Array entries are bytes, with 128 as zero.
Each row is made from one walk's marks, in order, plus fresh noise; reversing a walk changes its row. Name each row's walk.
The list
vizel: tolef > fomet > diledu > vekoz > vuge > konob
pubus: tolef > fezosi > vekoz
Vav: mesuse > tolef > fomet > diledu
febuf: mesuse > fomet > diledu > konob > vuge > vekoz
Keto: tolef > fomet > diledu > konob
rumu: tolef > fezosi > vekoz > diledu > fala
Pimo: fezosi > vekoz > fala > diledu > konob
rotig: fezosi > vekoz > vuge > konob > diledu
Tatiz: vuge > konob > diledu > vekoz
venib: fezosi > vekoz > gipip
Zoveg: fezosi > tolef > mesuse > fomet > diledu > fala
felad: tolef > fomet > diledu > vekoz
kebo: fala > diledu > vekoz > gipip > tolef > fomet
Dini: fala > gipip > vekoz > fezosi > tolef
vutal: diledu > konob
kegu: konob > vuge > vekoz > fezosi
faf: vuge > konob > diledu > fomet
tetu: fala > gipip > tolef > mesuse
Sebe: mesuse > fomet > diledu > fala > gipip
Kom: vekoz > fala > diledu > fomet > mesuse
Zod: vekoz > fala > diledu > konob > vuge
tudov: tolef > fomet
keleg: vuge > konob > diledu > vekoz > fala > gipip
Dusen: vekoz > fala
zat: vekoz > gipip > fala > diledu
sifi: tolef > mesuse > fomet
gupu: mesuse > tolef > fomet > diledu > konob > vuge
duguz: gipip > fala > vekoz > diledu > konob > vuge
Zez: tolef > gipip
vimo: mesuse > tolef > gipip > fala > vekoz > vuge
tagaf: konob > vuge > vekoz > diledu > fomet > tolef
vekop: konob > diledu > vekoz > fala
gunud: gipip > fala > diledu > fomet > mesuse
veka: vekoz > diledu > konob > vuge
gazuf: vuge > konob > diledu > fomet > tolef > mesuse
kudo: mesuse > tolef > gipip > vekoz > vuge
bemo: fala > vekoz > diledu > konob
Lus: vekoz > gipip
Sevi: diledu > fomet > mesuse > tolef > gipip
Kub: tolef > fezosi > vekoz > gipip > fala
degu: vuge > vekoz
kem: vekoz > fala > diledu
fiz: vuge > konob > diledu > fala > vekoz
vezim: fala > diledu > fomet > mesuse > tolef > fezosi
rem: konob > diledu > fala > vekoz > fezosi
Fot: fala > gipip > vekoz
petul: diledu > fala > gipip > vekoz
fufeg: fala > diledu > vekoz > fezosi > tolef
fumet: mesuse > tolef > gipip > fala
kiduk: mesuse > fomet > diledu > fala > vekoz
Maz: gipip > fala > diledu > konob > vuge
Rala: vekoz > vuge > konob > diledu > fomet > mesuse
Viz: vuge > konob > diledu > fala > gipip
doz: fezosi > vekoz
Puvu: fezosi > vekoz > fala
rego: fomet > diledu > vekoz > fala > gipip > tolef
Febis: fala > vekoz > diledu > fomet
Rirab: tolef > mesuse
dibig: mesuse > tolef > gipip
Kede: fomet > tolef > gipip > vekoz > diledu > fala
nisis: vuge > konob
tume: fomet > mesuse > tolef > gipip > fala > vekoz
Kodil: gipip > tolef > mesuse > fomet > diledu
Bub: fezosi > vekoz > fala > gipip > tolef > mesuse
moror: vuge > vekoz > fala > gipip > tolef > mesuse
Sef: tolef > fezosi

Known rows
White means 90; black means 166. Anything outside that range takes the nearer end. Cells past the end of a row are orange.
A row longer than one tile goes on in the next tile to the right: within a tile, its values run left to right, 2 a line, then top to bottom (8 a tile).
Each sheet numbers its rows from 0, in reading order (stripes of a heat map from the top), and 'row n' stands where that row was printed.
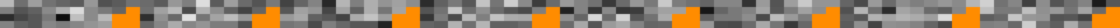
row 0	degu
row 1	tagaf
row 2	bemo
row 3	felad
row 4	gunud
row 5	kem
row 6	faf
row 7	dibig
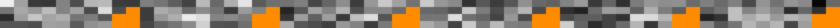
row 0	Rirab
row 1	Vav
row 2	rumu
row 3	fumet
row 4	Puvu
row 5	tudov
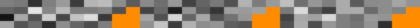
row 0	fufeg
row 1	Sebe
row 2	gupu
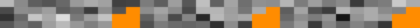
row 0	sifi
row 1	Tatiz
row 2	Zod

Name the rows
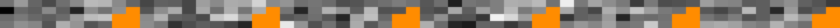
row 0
kiduk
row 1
Pimo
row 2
Kub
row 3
rem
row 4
kudo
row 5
tume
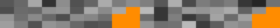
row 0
zat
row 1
Lus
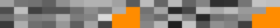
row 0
Rala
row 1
Maz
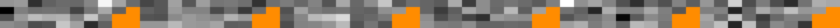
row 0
Zoveg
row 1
kebo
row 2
Kodil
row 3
petul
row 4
vimo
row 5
Viz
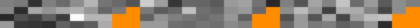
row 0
doz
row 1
Bub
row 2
vizel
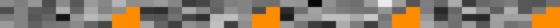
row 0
fiz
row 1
Dusen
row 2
vezim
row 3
Fot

